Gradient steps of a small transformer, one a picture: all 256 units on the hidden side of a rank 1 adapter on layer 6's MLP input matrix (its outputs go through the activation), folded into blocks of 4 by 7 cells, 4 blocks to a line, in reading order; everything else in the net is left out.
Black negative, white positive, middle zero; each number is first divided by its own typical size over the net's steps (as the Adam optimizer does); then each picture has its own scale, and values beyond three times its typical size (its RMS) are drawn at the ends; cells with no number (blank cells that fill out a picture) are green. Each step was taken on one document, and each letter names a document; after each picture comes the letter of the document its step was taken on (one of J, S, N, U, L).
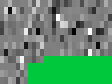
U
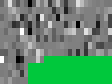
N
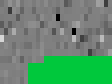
U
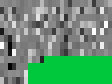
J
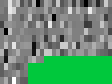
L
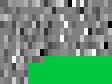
L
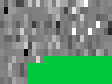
N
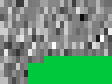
L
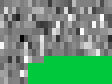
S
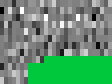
J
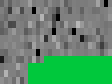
U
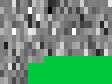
L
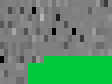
U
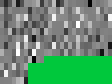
L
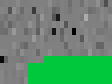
U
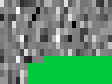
S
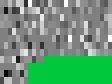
N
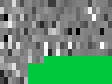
J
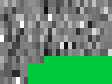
J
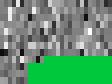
L
